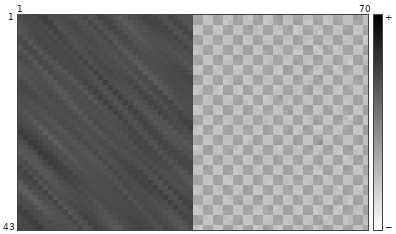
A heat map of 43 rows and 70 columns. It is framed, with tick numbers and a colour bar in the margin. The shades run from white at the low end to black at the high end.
It is made of 1 by 2 panels. Panel 1,1: high, slanting down to the right, faint in contrast. Panel 1,2: low, checkered.
